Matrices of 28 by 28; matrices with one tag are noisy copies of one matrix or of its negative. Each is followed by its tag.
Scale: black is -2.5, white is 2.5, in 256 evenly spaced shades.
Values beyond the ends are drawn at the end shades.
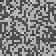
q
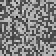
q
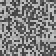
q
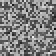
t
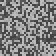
q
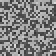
t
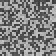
t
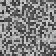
q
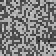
q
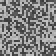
q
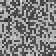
q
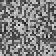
q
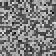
t
